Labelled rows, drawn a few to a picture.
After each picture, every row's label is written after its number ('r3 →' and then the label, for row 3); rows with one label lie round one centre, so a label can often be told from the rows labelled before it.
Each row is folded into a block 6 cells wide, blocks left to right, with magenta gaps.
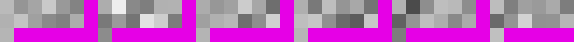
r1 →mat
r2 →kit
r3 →mat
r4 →mat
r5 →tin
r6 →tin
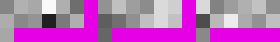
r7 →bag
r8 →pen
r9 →tin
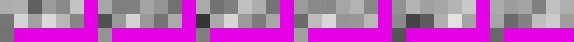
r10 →kit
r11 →tin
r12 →tin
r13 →tin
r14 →pen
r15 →pen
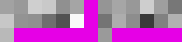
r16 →mat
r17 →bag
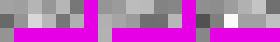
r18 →tin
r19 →mat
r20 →tin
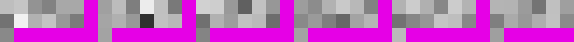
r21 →kit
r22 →bag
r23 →kit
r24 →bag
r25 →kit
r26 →kit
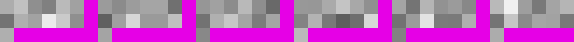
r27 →kit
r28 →tin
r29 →tin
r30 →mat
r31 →tin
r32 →kit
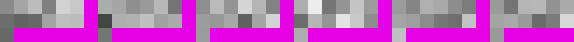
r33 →pen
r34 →tin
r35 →bag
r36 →kit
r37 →mat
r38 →mat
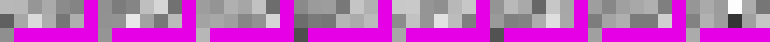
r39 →tin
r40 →tin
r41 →mat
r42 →pen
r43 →kit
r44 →pen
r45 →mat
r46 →bag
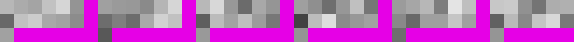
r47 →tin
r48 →pen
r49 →kit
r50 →tin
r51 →pen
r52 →kit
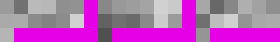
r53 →mat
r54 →pen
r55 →tin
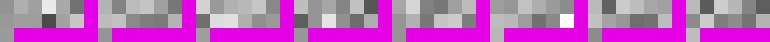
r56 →bag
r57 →mat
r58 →tin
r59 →tin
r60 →kit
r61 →mat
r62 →mat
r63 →mat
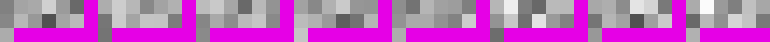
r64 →bag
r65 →kit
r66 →kit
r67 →mat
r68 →mat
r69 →kit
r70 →bag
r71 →kit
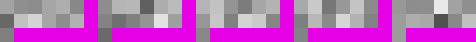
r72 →tin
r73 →pen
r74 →kit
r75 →kit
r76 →bag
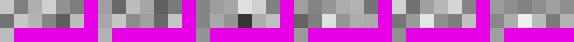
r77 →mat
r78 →mat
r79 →bag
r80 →tin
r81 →tin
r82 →tin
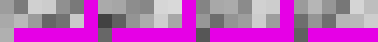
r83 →mat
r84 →pen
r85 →pen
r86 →pen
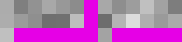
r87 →mat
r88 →tin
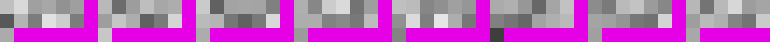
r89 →kit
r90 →mat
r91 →mat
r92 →mat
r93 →kit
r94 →pen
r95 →mat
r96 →mat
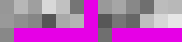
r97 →bag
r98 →pen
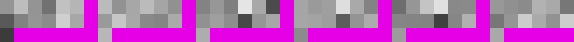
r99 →pen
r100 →mat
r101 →bag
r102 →bag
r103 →bag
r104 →tin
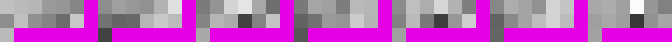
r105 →mat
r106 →pen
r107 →bag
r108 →pen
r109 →bag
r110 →pen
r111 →bag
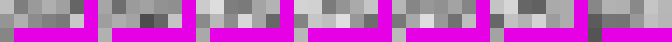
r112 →mat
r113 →mat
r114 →kit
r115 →kit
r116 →tin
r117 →kit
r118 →pen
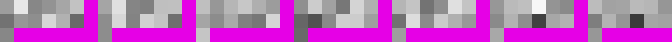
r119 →kit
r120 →kit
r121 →mat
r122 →pen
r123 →kit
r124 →bag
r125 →bag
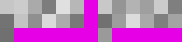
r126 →kit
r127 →tin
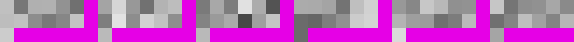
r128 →mat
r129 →kit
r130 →bag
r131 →pen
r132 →mat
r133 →tin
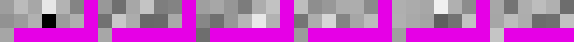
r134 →bag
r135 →mat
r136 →pen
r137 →tin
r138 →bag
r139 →mat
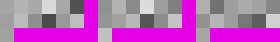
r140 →bag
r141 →bag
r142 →mat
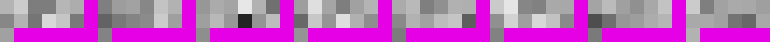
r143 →kit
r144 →pen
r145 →bag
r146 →kit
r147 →kit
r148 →kit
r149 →pen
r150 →mat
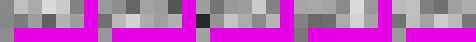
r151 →bag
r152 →tin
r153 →tin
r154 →pen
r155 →kit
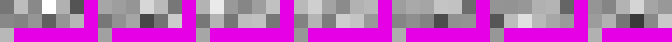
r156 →bag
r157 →bag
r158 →kit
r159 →kit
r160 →bag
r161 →tin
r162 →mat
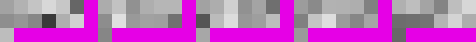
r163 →bag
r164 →kit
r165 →tin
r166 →tin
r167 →pen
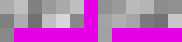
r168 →kit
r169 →mat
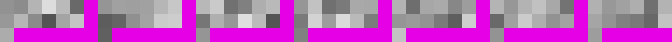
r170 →bag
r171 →pen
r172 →kit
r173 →kit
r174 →mat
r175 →tin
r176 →mat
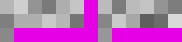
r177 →kit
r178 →mat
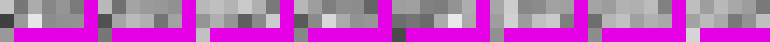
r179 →tin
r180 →tin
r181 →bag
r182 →tin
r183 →pen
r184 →kit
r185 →tin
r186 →mat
